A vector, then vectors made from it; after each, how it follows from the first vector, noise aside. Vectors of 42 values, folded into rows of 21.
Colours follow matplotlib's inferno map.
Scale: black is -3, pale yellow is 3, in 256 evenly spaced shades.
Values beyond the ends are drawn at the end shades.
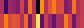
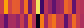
negated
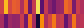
negated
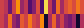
reversed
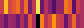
negated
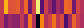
negated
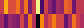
negated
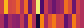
negated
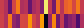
reversed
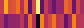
negated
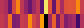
reversed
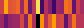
negated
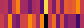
reversed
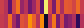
reversed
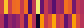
negated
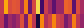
negated
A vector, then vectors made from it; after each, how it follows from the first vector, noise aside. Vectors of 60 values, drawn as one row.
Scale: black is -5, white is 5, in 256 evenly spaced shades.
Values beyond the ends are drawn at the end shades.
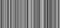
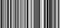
scaled up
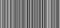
sign-scrambled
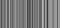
sign-scrambled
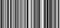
scaled up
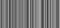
sign-scrambled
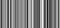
scaled up
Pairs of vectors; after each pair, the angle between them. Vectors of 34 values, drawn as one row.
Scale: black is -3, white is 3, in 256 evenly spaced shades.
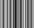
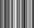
nearly opposite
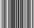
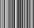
partly aligned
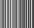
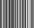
partly opposed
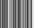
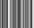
nearly parallel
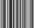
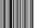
nearly parallel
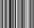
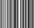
orthogonal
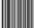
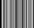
nearly opposite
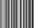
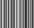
partly aligned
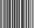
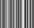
partly opposed
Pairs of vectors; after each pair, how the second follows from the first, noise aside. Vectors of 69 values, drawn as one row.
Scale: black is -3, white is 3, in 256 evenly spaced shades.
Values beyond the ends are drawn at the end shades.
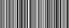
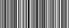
negated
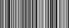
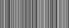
shrunk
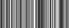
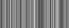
shrunk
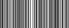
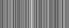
shrunk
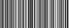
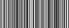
negated
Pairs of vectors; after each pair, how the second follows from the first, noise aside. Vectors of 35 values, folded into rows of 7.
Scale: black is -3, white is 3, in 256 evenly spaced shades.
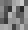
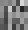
sign-scrambled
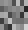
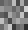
negated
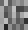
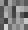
negated
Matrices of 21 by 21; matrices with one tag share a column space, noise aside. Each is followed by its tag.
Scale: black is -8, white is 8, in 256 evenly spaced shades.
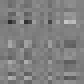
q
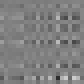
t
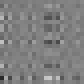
t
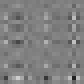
t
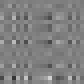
t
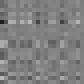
q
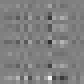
t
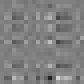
t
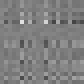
q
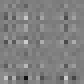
t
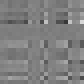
q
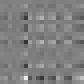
t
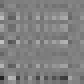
t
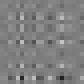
t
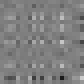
t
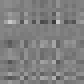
q
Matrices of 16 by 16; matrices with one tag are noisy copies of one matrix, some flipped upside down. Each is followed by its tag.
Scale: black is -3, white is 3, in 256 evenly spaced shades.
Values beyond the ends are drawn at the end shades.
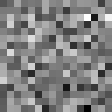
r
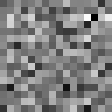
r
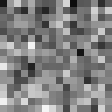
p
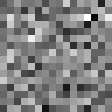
r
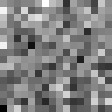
p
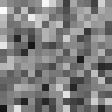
p
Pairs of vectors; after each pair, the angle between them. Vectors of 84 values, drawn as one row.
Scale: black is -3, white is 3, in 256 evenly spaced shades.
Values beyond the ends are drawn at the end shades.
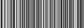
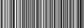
nearly parallel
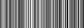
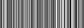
orthogonal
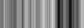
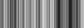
nearly parallel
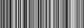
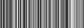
nearly parallel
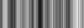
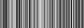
partly opposed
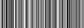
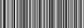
partly opposed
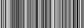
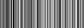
orthogonal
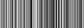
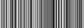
nearly parallel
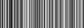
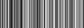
nearly parallel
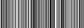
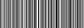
orthogonal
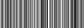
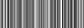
partly aligned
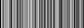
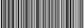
partly opposed
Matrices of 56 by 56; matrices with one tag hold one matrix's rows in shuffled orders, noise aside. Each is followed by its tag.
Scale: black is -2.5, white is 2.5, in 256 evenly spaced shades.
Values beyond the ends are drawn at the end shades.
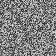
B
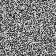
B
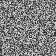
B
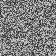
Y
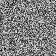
B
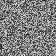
B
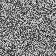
B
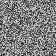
B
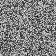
Y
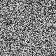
Y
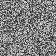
Y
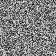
Y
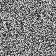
Y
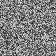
Y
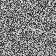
B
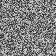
B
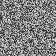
B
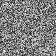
B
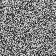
B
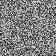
B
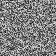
B
